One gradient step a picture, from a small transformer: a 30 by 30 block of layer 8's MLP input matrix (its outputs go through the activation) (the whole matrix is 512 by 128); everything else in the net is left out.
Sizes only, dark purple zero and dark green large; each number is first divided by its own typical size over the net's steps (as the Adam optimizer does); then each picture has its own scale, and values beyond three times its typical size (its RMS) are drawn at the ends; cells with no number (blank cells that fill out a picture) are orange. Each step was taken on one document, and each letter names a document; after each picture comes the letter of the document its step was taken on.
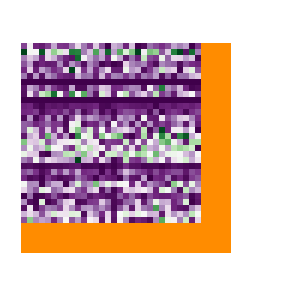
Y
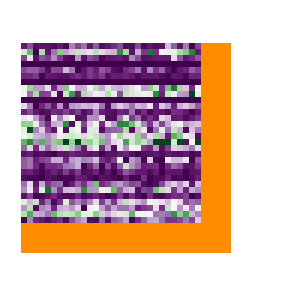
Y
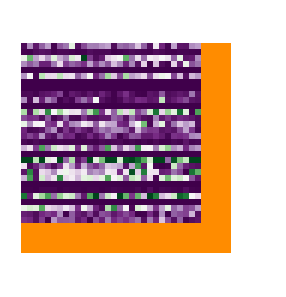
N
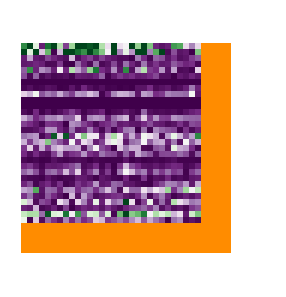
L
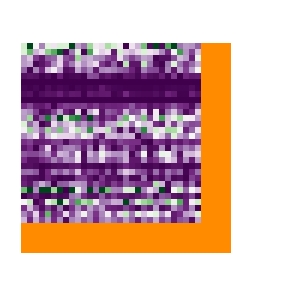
L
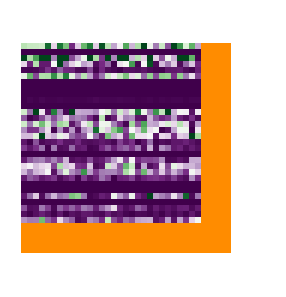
N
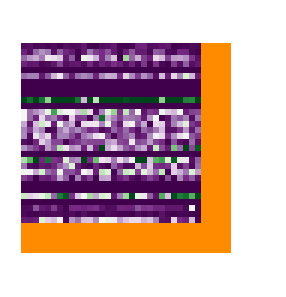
N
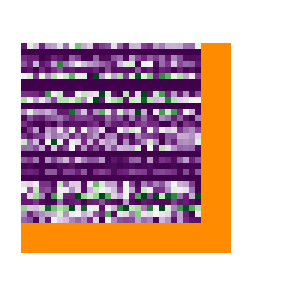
N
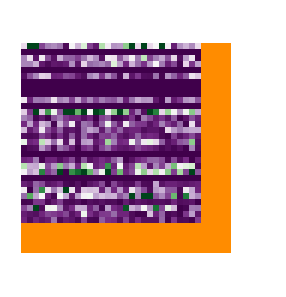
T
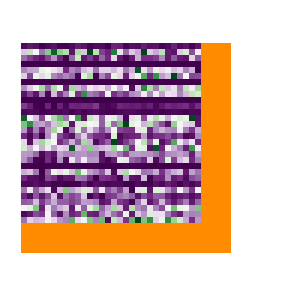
Y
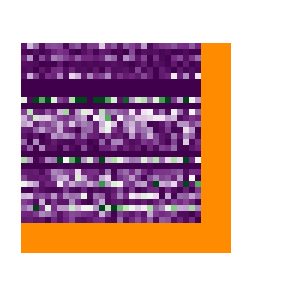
T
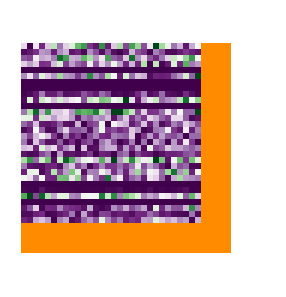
N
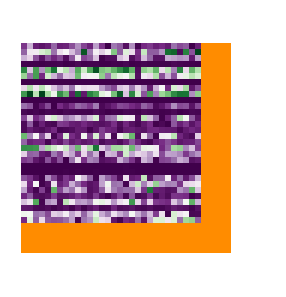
Y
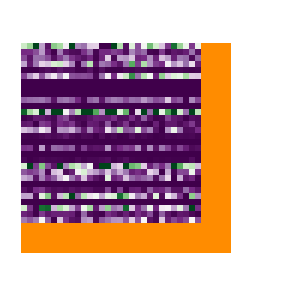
T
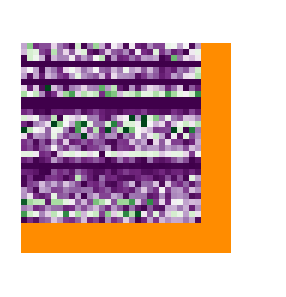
Y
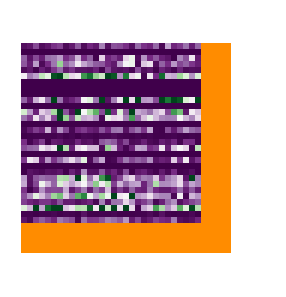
T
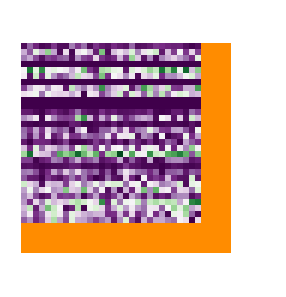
Y
